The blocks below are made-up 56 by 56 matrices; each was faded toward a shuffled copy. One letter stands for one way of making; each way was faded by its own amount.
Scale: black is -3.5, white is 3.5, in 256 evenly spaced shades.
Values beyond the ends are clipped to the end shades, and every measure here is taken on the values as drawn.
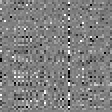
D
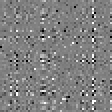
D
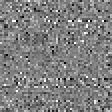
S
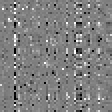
D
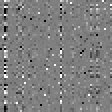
D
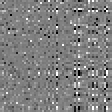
D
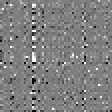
D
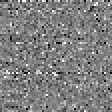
S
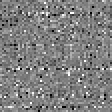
S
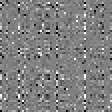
D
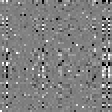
D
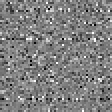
S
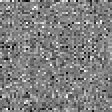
S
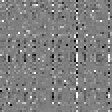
D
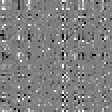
D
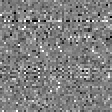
S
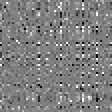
D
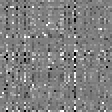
D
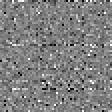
S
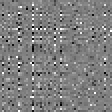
D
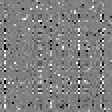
D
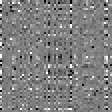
D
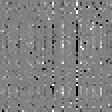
D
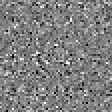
S
